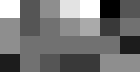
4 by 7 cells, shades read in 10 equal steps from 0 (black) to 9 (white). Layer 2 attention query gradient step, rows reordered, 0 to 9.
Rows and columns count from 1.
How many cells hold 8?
1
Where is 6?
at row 2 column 5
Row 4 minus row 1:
-8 1 -2 -6 -7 5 2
